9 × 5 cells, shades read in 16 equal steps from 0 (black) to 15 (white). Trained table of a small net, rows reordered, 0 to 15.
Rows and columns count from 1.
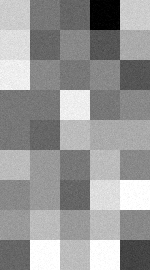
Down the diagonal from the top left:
12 6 7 7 10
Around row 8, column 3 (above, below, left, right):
6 11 11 11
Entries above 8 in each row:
2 2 1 1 3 3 3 4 3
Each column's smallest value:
6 6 6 0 4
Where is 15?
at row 7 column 5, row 9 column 2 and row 9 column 4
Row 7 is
8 9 6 13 15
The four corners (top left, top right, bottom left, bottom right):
12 12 6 4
